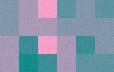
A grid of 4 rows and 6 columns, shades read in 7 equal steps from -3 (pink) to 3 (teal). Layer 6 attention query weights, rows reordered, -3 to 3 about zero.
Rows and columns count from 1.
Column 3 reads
-3 -1 -3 2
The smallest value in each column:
-1 -1 -3 -1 0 0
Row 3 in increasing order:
-3 -1 -1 0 2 2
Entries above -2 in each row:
5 6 5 6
